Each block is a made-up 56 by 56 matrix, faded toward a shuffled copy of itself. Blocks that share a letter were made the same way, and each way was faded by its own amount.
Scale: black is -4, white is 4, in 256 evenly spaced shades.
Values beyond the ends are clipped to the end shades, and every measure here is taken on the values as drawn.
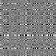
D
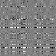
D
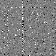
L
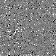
L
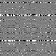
D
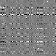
D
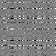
D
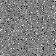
L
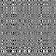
D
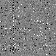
L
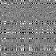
D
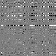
D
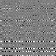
D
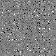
L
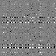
D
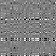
D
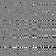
D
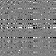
D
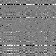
D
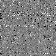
L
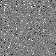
L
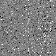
L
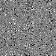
L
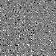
L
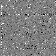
L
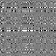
D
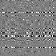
D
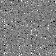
L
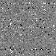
L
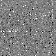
L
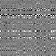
D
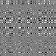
D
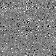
L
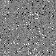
L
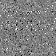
L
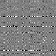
D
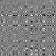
D
